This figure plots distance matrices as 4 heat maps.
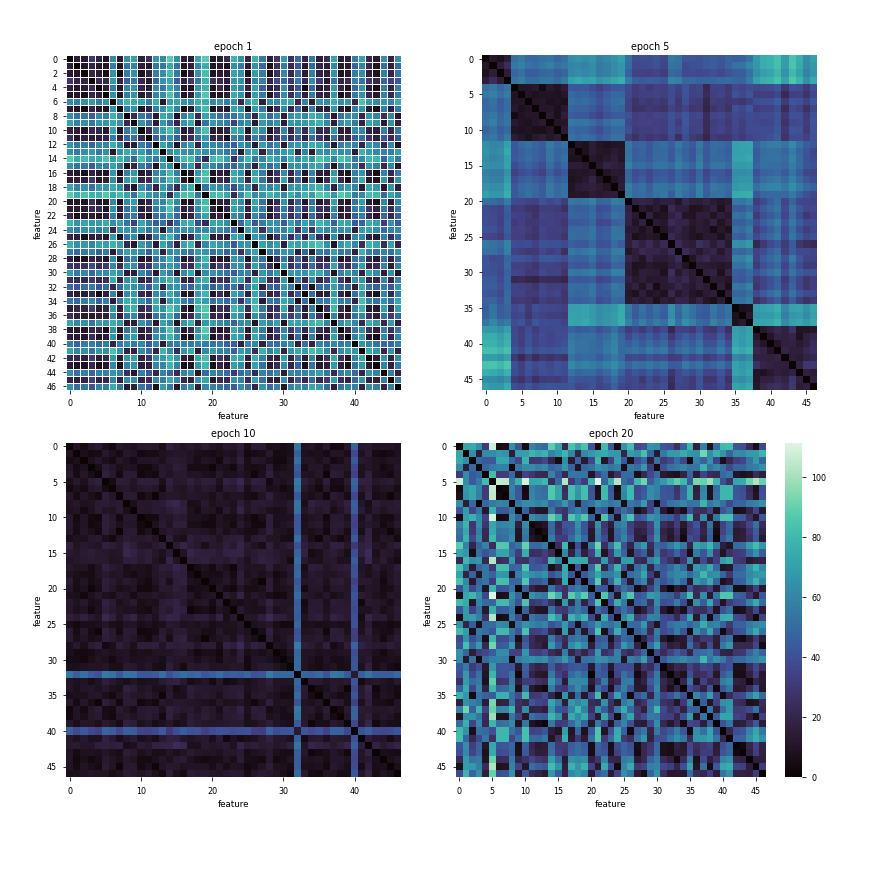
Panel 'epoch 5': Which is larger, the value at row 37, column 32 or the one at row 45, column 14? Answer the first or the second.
the first
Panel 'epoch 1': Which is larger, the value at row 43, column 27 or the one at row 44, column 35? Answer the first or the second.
the second
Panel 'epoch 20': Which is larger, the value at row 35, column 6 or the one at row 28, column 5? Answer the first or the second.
the second
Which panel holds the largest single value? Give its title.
epoch 20
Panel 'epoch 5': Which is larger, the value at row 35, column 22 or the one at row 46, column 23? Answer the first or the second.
the first
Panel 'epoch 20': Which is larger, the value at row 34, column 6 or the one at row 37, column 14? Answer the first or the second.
the second
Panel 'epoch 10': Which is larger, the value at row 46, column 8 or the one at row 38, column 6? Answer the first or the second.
the first
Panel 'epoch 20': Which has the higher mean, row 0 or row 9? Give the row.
0
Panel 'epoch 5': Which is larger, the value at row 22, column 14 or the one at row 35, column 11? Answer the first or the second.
the first
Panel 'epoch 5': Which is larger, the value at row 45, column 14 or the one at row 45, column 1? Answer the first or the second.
the second
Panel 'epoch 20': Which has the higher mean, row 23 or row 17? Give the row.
17
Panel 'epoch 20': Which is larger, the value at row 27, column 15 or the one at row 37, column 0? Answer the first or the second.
the second
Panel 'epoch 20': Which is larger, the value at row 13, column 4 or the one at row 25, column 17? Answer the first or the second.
the second
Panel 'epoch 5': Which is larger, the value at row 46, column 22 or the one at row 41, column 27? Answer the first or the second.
the second
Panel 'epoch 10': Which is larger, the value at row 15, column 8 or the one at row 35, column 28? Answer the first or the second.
the first
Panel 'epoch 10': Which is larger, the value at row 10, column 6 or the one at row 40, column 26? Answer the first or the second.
the second
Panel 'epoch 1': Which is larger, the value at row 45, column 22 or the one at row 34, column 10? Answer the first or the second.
the second
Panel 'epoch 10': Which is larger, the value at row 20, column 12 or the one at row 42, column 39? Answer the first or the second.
the second
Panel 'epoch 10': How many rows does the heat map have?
47
